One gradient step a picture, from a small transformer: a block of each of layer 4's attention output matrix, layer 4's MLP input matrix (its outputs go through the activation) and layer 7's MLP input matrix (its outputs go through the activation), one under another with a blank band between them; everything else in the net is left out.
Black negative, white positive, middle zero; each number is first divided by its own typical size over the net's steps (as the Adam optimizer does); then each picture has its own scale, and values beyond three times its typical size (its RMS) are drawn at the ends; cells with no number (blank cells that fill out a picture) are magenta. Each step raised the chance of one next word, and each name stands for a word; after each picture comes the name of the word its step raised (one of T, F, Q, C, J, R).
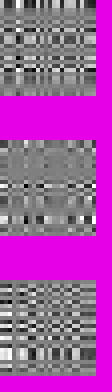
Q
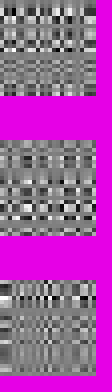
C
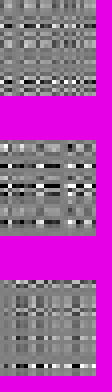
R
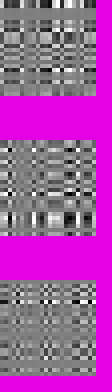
Q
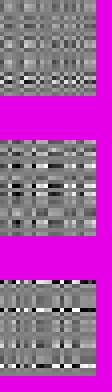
R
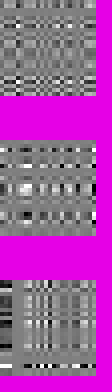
R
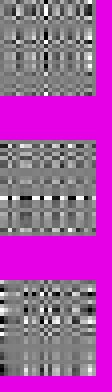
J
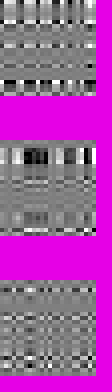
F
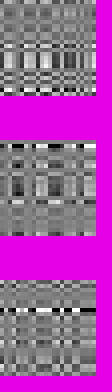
J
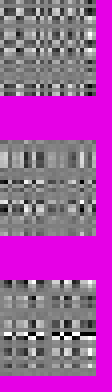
C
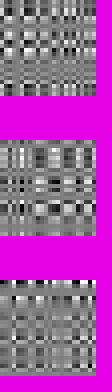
C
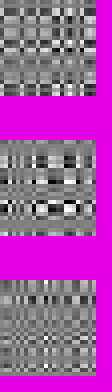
C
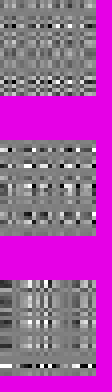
R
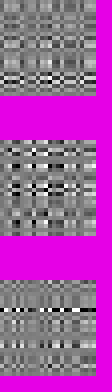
R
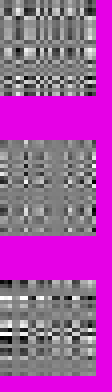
C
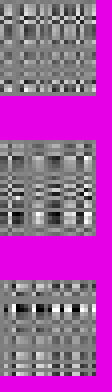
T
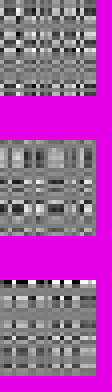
C
